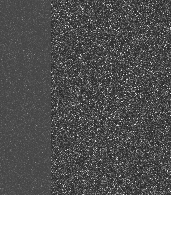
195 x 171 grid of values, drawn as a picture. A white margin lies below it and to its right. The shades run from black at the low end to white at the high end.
The grain is fine, like static. The values are skewed, with a long tail toward high values. There is no overall slope. On average the colour sits 30% of the way up the scale. The left part is calmer, up to a seam about 30% of the way across. There are no regular stripes.
